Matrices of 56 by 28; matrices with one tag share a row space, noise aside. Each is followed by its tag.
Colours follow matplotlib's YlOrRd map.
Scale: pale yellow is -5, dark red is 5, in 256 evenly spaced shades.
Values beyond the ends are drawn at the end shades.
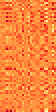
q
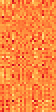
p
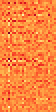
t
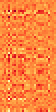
t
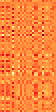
p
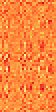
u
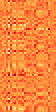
t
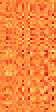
q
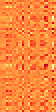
q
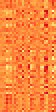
q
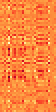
t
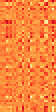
q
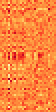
t
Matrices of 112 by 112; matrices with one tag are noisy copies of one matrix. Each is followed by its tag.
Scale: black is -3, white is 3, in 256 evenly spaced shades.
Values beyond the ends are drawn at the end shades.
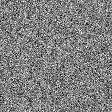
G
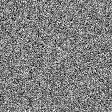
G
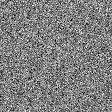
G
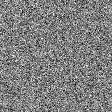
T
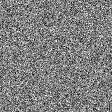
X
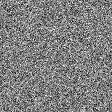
X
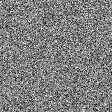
X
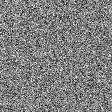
T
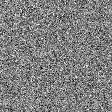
T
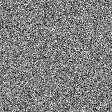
X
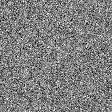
G
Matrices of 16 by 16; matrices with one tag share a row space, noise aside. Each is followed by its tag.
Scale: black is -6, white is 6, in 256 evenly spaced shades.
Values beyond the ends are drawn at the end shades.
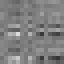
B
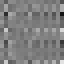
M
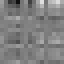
B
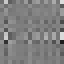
M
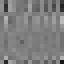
M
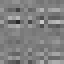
B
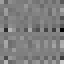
M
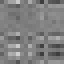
B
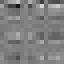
B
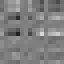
B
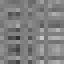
B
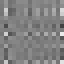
M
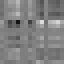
B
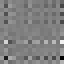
M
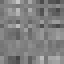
B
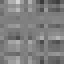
B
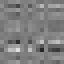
B
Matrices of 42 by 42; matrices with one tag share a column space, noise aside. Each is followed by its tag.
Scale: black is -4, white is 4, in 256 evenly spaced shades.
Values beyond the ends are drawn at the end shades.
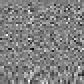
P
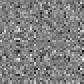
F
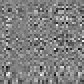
P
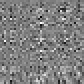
P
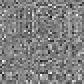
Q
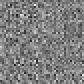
Q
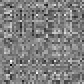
Q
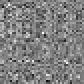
Q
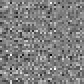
F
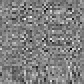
P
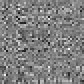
P
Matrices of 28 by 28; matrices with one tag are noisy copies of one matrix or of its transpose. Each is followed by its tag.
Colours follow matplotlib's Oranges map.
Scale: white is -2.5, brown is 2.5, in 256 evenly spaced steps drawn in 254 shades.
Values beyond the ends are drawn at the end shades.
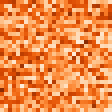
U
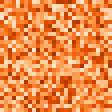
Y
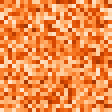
Y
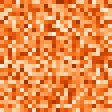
Y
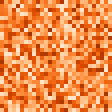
Y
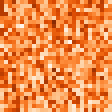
U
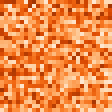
U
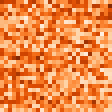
U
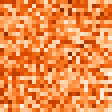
U
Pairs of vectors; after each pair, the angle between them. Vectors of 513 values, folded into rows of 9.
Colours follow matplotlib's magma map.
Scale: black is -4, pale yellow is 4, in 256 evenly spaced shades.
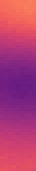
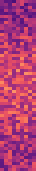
partly opposed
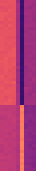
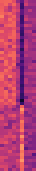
nearly parallel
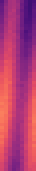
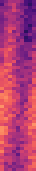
nearly parallel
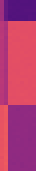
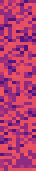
orthogonal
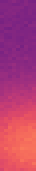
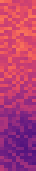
nearly opposite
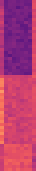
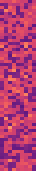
orthogonal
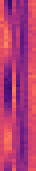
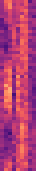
nearly opposite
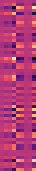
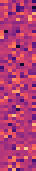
partly opposed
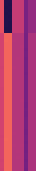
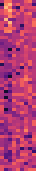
partly opposed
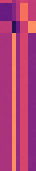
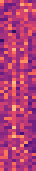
partly aligned
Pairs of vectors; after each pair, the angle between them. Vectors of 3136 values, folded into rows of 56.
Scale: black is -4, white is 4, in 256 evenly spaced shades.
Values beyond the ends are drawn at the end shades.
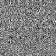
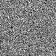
orthogonal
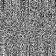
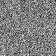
partly aligned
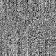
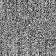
nearly parallel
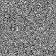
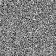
orthogonal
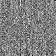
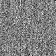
nearly parallel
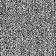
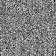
nearly parallel
